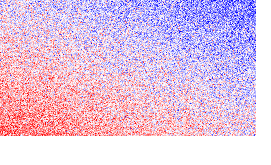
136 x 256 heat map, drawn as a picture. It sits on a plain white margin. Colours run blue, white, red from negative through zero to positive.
Ninth with the highest average: bottom left. Slope: up to the bottom left. Ninth with the lowest average: top right. Mirror symmetry: none. Grain: fine. Odd rows or columns: none. Stripes: none.
